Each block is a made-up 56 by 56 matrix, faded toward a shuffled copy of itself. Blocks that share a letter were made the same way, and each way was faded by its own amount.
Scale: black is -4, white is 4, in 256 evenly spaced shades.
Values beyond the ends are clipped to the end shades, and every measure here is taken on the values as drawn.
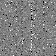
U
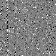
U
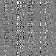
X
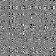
X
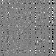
X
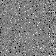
U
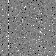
U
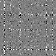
X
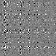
X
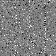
U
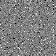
U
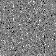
U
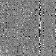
X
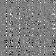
X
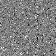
U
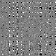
X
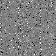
U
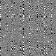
X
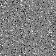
U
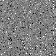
U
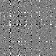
X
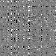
X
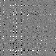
X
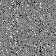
U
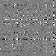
X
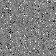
U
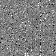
U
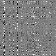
X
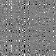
X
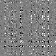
X
